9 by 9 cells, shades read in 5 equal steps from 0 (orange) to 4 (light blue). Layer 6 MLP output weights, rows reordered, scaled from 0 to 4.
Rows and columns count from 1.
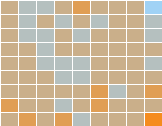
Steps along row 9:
down up down up down same same down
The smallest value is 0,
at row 9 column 9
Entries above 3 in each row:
1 0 0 0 0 0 0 0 0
